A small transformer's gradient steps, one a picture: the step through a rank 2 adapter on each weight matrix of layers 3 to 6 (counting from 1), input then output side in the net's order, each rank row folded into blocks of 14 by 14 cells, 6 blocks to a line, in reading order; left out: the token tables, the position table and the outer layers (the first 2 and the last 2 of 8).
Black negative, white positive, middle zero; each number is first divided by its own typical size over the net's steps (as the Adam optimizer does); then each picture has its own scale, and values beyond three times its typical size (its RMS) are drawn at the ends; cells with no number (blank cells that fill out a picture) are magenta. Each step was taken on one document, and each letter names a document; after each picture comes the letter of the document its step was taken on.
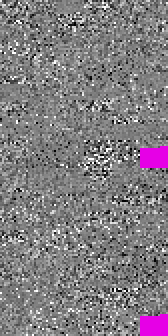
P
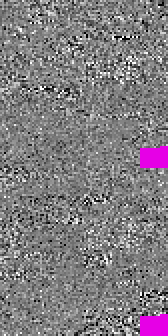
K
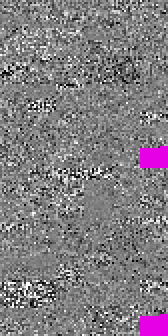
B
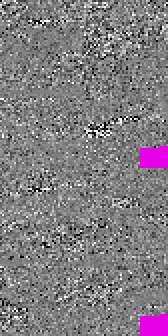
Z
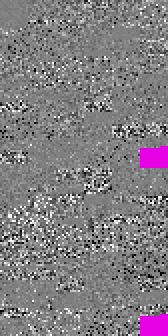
P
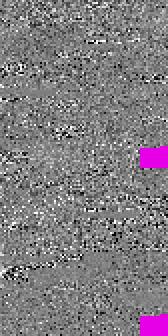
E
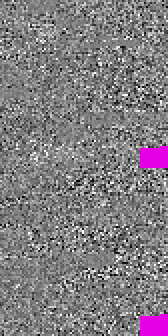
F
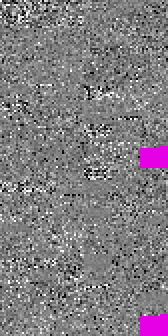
Z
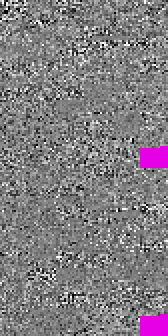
K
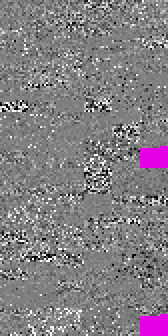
P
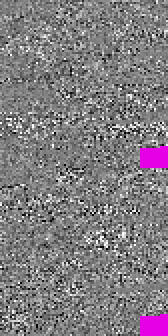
F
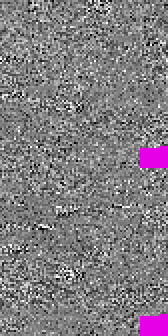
B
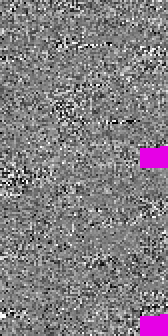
K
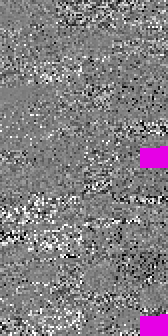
P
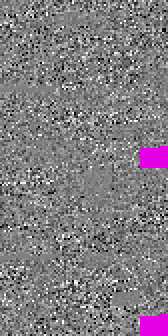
E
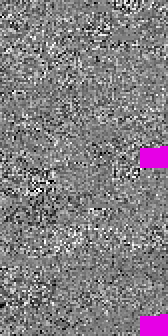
B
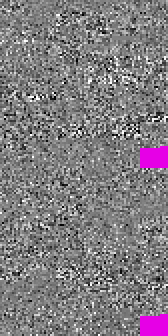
B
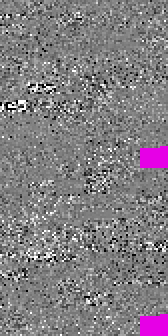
Z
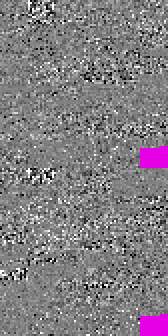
Z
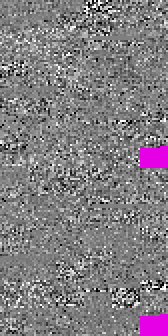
B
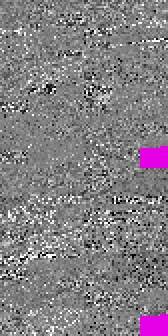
P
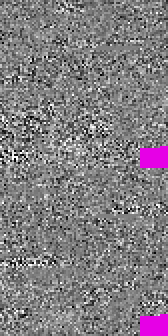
K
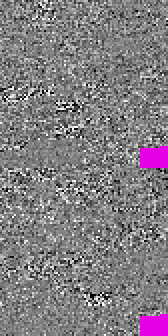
F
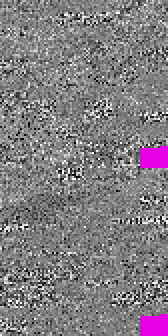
B
